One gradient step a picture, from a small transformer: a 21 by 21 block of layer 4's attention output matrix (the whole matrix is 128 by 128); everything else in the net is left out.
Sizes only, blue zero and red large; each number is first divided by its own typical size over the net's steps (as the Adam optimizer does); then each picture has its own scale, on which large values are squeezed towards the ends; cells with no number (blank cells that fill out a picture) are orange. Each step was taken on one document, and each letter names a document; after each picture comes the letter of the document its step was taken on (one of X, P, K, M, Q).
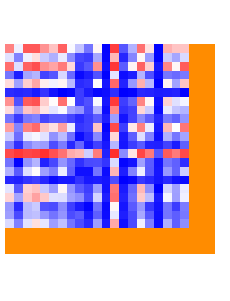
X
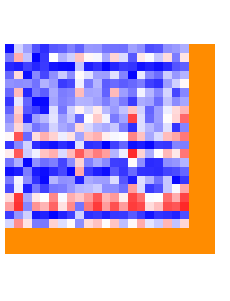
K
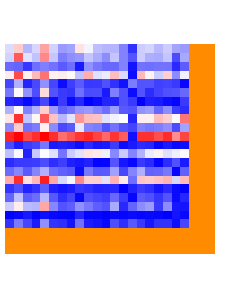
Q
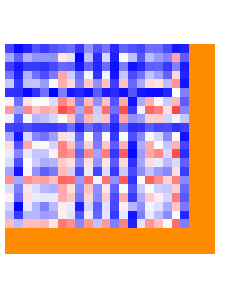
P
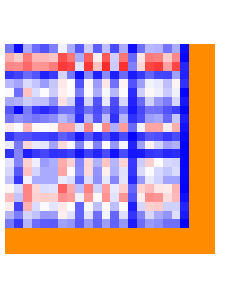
P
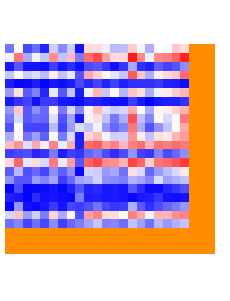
K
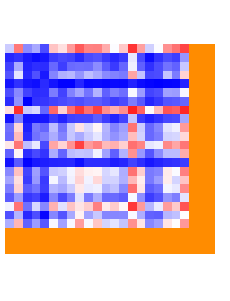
K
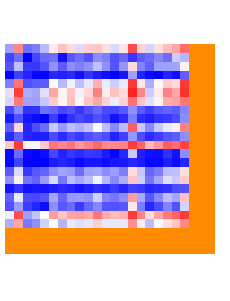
K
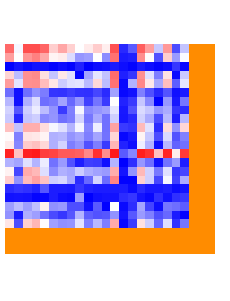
X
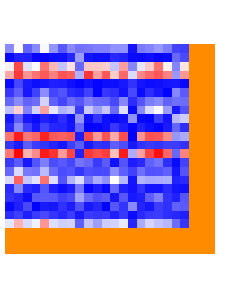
Q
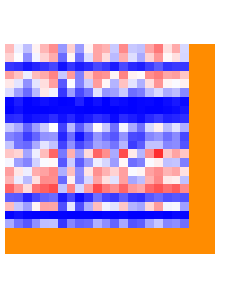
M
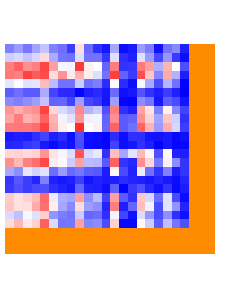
X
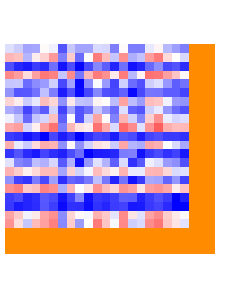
M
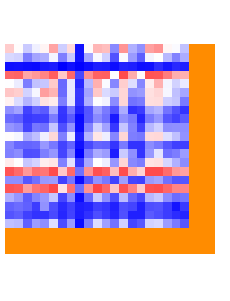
M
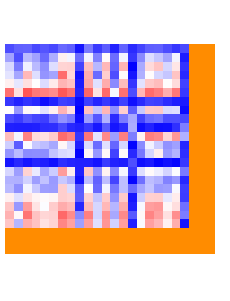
P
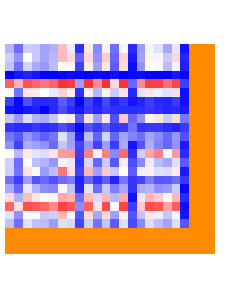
P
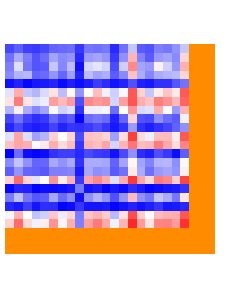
K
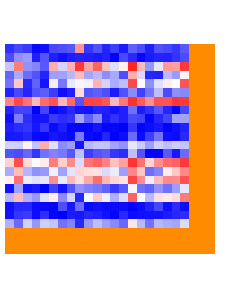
K
